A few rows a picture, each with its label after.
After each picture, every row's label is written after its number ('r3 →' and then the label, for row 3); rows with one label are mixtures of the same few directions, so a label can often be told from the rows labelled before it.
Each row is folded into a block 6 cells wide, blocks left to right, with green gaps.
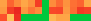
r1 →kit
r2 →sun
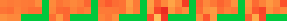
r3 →sun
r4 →kit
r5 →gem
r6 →kit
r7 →kit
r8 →kit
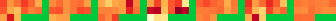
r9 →kit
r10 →sun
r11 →gem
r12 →sun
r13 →gem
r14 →kit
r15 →sun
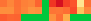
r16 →sun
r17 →gem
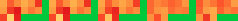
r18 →kit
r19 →kit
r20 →kit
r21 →kit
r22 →kit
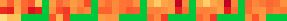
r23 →sun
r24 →kit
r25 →sun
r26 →gem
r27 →gem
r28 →kit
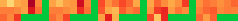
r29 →gem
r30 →gem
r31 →kit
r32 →kit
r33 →kit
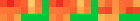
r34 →gem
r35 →gem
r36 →sun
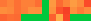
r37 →sun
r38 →kit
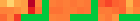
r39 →gem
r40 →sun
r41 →gem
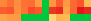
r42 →sun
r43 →sun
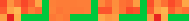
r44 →kit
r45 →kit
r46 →sun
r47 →kit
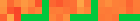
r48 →kit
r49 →gem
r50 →gem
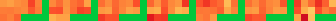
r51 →gem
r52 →sun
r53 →sun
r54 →sun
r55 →gem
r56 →sun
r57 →kit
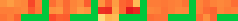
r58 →gem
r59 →sun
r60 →sun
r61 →sun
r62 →kit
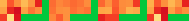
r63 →kit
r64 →kit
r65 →sun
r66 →kit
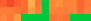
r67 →gem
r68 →gem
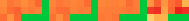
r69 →kit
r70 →kit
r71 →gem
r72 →sun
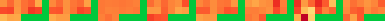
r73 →sun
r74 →sun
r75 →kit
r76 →sun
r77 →sun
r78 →gem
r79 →kit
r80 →kit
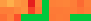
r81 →gem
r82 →gem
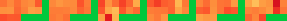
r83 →sun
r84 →gem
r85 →kit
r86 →gem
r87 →sun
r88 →gem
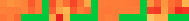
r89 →gem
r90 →kit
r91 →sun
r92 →sun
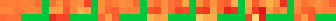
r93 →sun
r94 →sun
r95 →kit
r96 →sun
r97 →sun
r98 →kit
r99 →kit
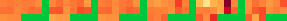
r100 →sun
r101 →sun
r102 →sun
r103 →gem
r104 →gem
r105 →kit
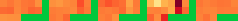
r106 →sun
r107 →gem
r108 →gem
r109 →gem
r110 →kit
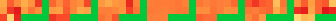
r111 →kit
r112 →sun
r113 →gem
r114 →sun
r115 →sun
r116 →gem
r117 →sun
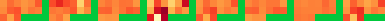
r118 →kit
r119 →gem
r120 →sun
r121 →kit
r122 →kit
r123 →sun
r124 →gem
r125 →kit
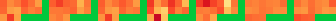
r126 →kit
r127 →gem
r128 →kit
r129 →kit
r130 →gem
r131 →sun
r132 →sun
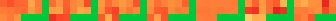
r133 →gem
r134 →sun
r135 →kit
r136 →kit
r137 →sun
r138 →sun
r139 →gem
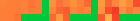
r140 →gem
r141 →kit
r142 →kit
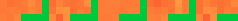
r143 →gem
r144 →kit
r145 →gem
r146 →gem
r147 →kit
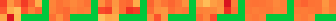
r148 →kit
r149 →kit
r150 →sun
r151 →kit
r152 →gem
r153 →gem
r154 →gem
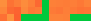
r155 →kit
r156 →sun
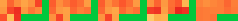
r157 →kit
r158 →kit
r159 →kit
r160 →sun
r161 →gem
